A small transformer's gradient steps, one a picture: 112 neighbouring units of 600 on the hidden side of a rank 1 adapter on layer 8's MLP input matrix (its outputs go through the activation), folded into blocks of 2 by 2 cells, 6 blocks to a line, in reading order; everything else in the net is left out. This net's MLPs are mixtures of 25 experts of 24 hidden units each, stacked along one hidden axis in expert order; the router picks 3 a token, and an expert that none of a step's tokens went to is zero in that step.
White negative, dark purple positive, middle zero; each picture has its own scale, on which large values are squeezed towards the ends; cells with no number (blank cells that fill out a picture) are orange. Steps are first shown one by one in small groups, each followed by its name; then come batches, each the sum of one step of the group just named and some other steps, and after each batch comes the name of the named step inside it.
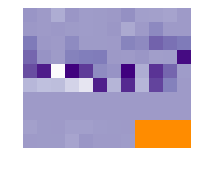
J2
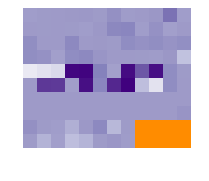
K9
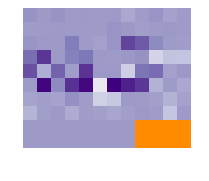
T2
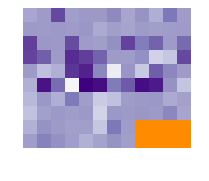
T2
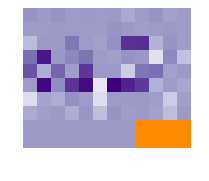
T2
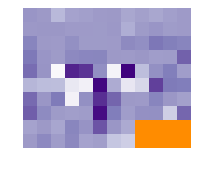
J2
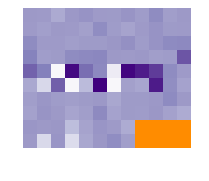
J2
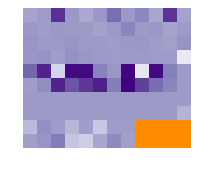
K9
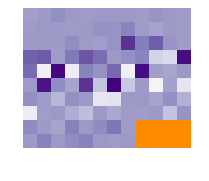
T2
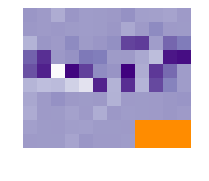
J2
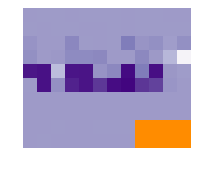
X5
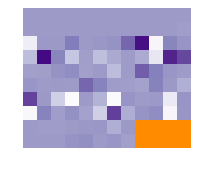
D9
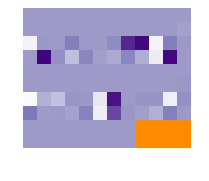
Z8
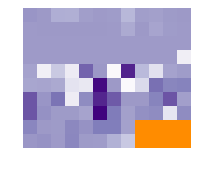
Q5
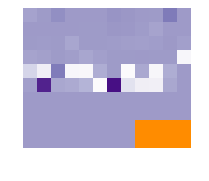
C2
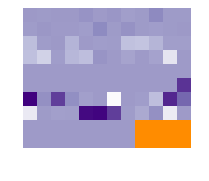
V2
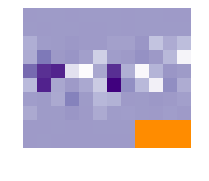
X5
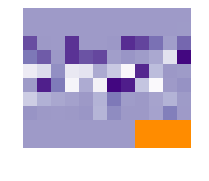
Z8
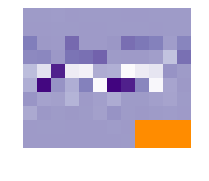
D9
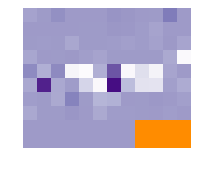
C2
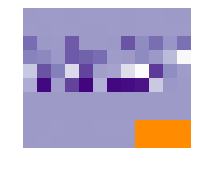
X5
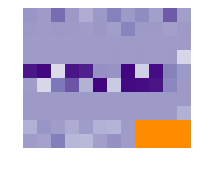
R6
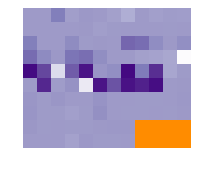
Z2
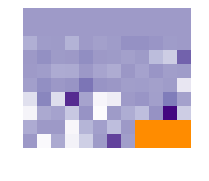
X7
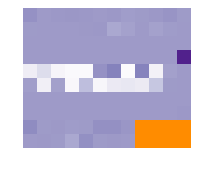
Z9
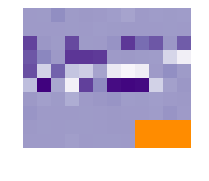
Z2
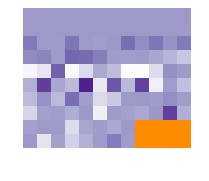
X7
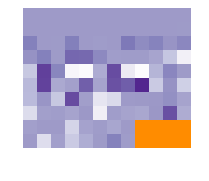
X7
